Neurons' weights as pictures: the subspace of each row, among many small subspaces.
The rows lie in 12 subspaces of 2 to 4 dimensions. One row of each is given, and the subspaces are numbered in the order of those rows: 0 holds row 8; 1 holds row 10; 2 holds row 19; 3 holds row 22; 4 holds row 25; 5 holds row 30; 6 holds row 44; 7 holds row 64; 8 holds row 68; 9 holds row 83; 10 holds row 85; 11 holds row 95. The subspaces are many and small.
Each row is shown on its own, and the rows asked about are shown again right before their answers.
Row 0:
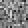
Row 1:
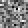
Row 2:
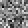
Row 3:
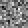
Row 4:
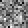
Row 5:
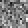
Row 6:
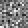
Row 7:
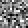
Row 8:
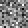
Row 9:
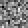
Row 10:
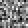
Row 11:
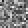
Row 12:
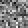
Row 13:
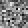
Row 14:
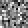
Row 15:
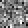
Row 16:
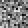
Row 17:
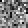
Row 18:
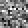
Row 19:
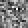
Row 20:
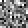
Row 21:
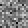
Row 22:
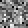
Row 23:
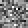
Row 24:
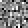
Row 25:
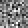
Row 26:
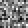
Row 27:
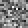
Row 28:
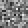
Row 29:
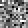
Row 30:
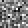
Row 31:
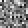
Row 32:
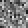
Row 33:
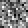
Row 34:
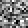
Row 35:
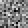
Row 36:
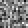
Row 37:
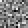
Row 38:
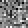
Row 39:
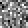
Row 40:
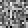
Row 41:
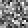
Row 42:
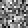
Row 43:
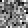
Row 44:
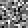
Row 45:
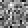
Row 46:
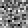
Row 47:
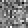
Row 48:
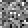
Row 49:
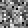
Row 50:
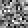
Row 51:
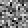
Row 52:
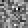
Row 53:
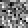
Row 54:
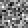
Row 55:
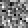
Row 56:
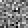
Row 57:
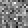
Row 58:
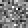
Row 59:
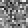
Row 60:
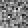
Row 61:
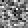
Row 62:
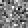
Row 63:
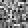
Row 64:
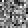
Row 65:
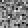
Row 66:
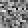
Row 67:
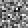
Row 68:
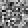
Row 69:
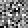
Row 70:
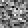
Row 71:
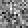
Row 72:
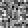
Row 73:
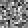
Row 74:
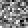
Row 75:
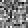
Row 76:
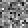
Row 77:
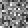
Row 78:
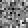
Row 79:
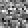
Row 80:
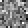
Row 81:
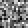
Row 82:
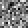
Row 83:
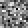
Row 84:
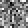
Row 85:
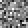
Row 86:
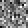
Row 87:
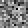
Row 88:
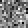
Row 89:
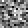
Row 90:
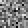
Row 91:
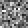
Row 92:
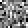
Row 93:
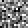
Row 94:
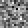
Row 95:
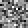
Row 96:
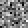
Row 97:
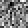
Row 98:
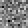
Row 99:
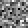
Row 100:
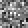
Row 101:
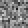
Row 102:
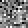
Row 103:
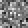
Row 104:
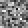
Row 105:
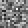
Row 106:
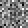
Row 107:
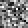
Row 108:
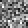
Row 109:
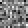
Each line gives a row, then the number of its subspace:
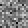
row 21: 0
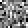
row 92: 1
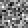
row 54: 3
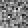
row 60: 5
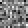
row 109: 1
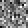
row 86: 7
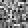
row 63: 3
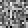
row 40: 8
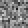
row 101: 1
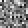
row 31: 7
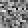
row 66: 2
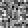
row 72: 1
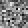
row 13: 8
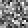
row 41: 0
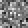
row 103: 10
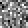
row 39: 1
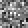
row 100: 10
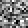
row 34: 10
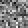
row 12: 0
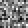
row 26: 1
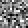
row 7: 10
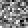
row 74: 10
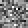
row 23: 11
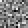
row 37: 4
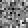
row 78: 10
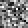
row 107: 9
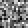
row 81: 1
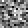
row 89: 7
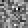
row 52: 2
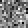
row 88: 11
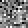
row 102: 8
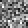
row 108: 3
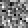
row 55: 9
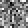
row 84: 3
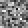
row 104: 9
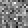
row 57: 0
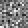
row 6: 4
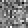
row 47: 8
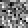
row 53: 9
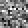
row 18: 11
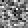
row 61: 7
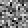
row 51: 0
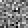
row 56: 4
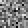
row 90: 0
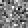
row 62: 11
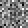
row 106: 0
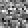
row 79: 11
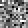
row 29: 2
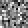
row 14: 1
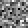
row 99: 10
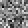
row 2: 3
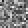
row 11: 7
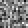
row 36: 1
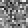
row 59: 3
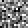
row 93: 5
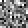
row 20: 7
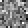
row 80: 2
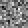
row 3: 6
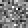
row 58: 11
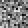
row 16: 5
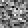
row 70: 7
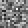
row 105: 8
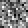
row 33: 7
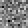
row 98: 3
